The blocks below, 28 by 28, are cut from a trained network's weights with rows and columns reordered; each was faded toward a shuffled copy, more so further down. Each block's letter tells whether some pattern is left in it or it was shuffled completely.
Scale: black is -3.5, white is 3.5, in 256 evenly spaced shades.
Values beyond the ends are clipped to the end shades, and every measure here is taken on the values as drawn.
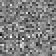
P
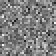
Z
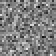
P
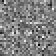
P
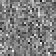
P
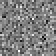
Z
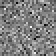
Z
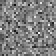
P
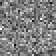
Z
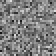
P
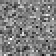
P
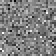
Z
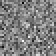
Z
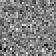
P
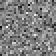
Z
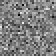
Z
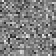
P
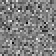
Z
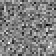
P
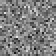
Z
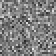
Z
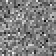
Z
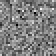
Z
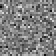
P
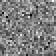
Z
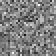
P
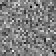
Z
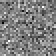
Z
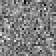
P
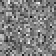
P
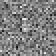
P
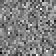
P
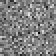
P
